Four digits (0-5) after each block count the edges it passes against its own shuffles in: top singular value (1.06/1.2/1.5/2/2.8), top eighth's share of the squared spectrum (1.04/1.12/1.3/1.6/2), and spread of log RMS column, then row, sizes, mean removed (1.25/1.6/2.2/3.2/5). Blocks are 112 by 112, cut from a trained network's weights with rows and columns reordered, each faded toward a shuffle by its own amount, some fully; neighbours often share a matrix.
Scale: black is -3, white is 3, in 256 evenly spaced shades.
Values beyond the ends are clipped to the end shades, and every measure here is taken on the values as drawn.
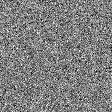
1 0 0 0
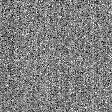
2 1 0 0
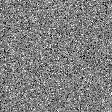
0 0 0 0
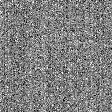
2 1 0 1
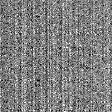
4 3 1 3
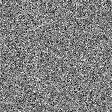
0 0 0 0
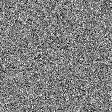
0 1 0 0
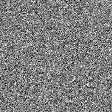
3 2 0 1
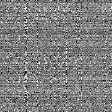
4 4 4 2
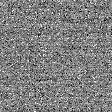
2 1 1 0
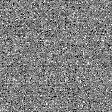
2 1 1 0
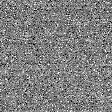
2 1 1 0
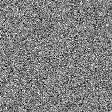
2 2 0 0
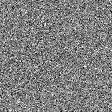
2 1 0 0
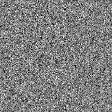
2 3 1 1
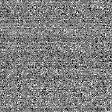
3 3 3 2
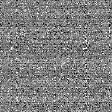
3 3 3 2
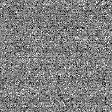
2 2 2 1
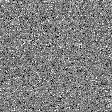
0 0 0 0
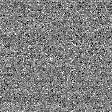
1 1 1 0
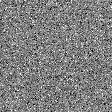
0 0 0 0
